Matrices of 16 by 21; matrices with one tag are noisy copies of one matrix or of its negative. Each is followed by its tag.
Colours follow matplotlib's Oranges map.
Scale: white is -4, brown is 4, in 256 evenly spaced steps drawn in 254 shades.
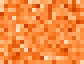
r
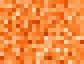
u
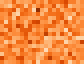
u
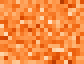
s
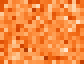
r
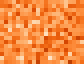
u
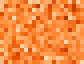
r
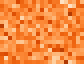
s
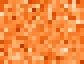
r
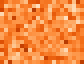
r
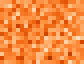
u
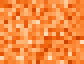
u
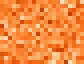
s
